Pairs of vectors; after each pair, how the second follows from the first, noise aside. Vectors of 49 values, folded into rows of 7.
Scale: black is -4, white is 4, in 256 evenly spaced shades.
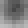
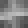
wrapped around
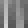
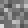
shuffled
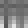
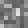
shuffled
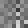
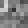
shuffled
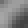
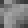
wrapped around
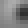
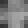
wrapped around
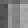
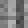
wrapped around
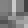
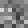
shuffled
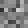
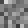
wrapped around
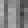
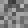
shuffled
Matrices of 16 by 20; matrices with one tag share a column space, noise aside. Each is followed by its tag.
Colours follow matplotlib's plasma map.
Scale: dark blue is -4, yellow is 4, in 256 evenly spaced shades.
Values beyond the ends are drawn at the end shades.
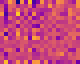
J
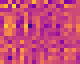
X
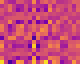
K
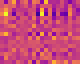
J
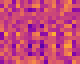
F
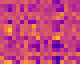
K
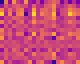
J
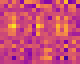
X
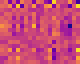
X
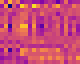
X
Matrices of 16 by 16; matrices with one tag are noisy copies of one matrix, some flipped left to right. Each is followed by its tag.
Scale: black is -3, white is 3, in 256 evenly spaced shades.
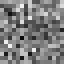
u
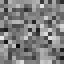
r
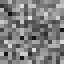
u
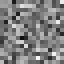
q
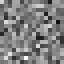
q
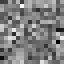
r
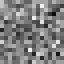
u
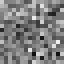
u
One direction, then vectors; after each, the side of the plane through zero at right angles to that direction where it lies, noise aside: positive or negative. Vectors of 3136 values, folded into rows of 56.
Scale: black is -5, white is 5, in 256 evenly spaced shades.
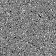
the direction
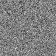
negative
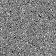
positive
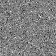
negative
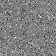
negative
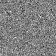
negative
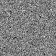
positive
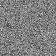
positive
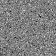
positive
